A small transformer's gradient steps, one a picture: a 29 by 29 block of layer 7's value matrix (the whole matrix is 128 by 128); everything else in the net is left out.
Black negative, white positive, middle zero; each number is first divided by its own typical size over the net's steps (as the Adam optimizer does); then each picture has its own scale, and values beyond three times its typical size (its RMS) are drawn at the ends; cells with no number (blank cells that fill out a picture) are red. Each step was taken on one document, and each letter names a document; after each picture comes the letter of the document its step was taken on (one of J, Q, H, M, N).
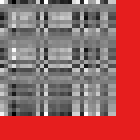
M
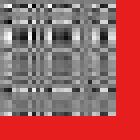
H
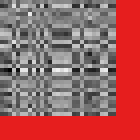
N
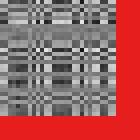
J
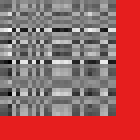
N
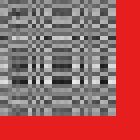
J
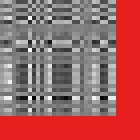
J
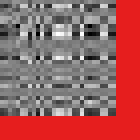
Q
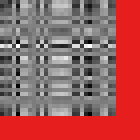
N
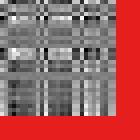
M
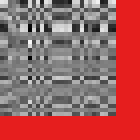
Q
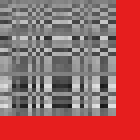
J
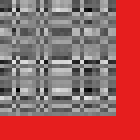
N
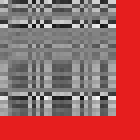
J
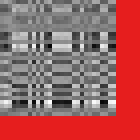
Q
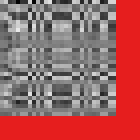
Q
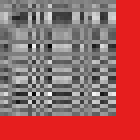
Q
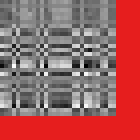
N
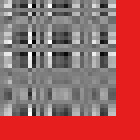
H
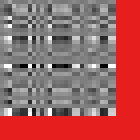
H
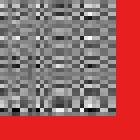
Q
